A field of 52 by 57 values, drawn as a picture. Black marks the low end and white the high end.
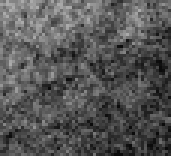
Stripes: none. Slope: up to the top left. Ninth with the highest average: top left. Histogram: bell-shaped. Mirror symmetry: none.
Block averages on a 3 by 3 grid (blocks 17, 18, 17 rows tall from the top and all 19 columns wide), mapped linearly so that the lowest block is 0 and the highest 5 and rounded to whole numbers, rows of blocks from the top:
5 4 3 | 3 2 1 | 2 1 0
